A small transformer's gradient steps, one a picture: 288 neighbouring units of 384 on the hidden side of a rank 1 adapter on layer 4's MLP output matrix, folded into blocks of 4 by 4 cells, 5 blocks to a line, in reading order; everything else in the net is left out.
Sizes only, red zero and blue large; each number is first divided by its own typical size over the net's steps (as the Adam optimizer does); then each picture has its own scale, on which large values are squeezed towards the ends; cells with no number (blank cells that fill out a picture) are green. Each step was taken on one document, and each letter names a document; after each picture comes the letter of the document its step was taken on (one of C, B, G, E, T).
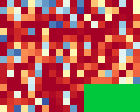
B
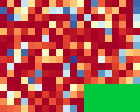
B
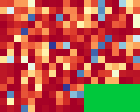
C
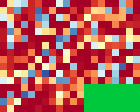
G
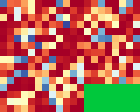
C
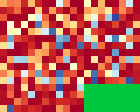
G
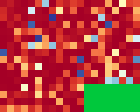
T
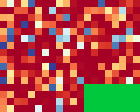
G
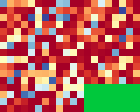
G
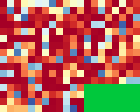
B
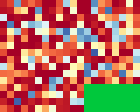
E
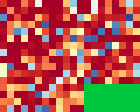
E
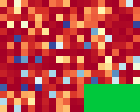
C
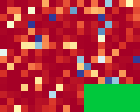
T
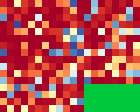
E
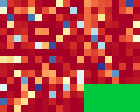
C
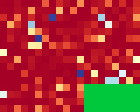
T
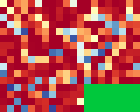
E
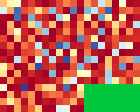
C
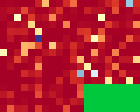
T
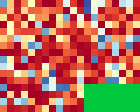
C
